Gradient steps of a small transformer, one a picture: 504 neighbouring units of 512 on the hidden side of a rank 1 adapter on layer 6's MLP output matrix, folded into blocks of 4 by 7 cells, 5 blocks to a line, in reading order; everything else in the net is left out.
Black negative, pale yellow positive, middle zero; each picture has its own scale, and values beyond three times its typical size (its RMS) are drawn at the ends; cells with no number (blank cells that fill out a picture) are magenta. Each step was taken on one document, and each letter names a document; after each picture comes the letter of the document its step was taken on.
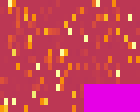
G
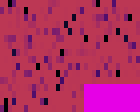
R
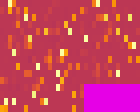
G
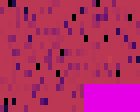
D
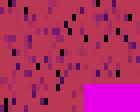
R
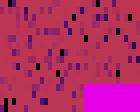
D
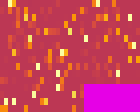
G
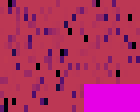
G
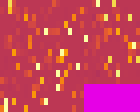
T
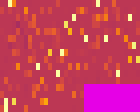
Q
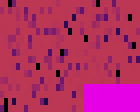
Q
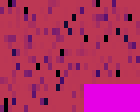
R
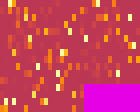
G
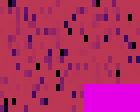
Q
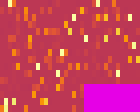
D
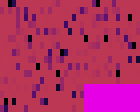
T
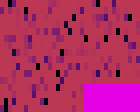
R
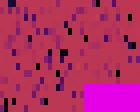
Q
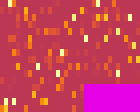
D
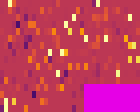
Q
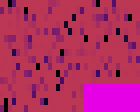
R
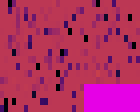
G
